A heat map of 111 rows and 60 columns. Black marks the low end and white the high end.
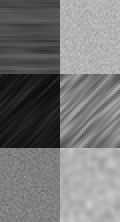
The table splits into 3 rows of 2 panels. Panel 1,1: low, streaked across, faint in contrast. Panel 1,2: high, fine-grained, faint in contrast. Panel 2,1: very low, slanting up to the right, faint in contrast. Panel 2,2: middling, slanting up to the right. Panel 3,1: middling, fine-grained, faint in contrast. Panel 3,2: high, blotchy, faint in contrast.
